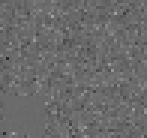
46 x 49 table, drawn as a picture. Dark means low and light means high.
Overall the values sit about 40% of the way up the scale. No regular stripes run through it. The bottom left is the calmest part. No overall slope runs across the table. No row or column stands out. An odd patch, calmer than its surroundings, sits in the bottom left.
